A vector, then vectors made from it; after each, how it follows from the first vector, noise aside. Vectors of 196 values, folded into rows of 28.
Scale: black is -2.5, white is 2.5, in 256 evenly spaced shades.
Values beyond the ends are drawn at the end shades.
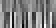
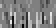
partly zeroed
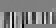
partly zeroed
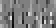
partly zeroed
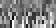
sign-scrambled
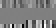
partly zeroed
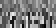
sign-scrambled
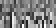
sign-scrambled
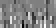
partly zeroed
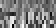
sign-scrambled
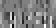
partly zeroed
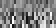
sign-scrambled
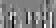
partly zeroed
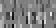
partly zeroed
